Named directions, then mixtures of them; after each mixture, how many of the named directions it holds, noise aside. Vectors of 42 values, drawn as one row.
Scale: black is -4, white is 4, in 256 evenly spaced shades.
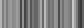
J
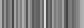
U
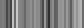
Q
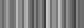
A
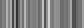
two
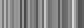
one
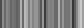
one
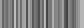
one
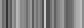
two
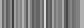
one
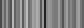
two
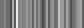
two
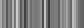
two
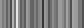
three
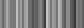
one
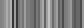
one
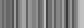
three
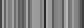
one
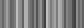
one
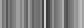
two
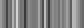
two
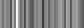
three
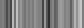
one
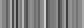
three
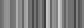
one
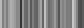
one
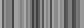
two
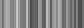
two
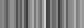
one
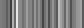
two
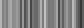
one
